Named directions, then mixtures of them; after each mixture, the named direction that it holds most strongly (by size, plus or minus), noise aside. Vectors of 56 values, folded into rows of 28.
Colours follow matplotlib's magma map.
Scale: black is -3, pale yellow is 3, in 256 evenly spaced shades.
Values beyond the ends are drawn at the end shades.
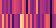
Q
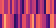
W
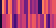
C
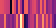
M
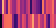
C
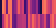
C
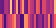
M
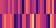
W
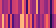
Q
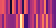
M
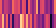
Q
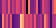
Q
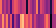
Q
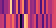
M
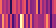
Q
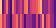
C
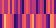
W
